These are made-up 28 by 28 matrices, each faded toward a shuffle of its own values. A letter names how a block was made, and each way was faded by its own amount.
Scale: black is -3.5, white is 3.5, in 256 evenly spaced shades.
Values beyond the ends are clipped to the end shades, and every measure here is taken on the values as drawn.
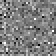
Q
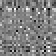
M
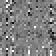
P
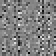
P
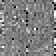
P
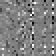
P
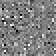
Q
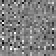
P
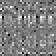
M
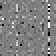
P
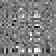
M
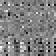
M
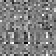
M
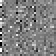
P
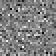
Q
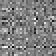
M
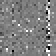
P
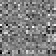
M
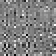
M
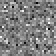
Q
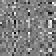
M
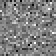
Q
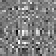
M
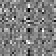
M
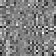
M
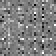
P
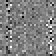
P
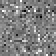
Q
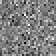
Q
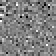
Q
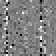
P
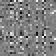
M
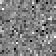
Q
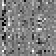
P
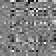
M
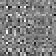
M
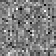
Q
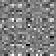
M
